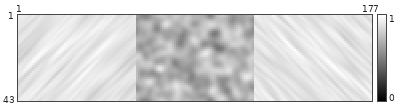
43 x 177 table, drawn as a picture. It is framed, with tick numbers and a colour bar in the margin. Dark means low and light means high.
It is made of 1 by 3 panels. Panel 1,1: very high, slanting up to the right, faint in contrast. Panel 1,2: high, blotchy. Panel 1,3: very high, slanting down to the right, faint in contrast.
